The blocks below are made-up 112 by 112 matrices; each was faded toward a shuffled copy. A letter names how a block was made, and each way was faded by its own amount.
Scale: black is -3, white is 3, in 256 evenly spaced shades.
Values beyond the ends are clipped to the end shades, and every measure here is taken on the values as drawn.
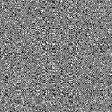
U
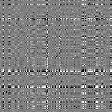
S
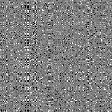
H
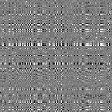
S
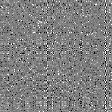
H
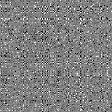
H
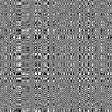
S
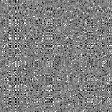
H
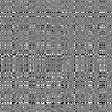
S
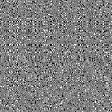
U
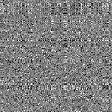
U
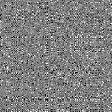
U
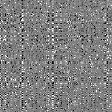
H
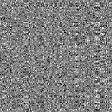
U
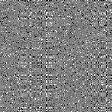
H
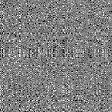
U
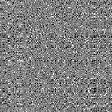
U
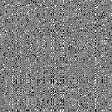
H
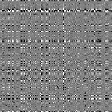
S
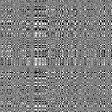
S
